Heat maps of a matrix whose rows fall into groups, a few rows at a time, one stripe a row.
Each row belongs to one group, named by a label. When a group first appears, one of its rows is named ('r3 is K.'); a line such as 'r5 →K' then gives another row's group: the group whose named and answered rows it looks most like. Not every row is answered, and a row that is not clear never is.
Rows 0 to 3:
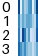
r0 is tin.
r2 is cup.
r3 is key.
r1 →tin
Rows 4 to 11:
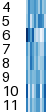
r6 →key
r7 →cup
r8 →cup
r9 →tin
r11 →tin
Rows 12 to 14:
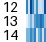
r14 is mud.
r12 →cup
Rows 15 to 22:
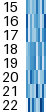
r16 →tin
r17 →tin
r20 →cup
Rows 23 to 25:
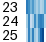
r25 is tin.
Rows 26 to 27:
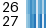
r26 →mud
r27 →mud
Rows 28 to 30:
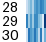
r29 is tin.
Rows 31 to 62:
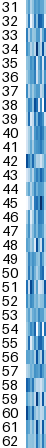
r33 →tin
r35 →mud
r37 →tin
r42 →key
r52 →cup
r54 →mud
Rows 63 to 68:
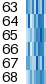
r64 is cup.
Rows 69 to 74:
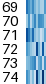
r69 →key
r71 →key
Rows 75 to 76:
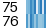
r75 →mud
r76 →cup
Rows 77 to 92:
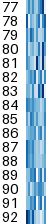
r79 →cup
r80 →tin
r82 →mud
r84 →key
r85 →cup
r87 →key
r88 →key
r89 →mud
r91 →mud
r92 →key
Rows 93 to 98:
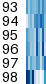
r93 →tin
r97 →tin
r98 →key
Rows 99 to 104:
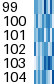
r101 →mud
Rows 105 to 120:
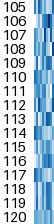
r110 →key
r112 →cup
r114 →key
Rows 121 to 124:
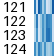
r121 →cup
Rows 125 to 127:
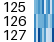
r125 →mud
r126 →tin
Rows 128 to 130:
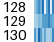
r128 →mud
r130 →cup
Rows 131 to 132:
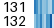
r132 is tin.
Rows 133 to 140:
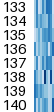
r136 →tin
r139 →key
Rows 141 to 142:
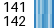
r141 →tin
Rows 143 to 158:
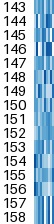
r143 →mud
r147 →mud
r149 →cup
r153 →mud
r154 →key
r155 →tin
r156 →key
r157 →mud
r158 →mud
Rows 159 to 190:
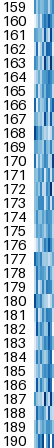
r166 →tin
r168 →key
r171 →mud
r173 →mud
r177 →key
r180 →key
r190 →mud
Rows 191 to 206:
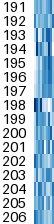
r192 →tin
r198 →key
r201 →mud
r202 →key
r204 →cup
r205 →mud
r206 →key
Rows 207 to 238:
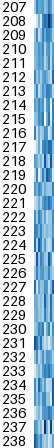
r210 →mud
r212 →tin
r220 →cup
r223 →key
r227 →tin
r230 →mud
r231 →key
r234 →cup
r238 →key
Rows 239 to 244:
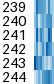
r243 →key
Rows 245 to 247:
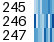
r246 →tin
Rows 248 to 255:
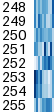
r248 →tin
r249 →cup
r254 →key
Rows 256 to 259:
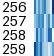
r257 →mud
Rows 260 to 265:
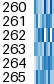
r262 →mud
